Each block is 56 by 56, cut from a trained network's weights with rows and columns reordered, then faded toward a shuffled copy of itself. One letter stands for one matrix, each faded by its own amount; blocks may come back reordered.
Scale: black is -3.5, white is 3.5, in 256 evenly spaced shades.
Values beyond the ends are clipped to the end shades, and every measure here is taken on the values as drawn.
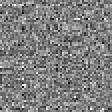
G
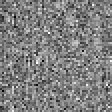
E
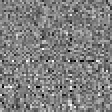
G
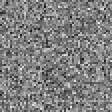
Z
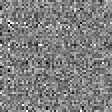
G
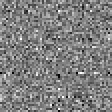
G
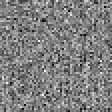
E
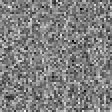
Z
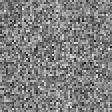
Z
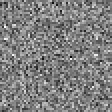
Z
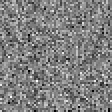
E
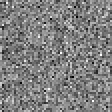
E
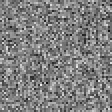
Z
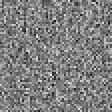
Z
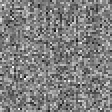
E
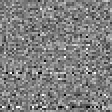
G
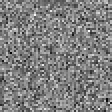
Z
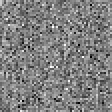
E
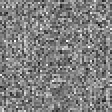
E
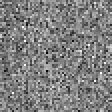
E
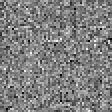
E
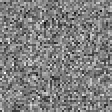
Z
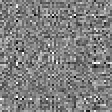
G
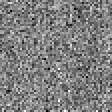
E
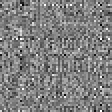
G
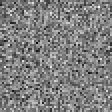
Z
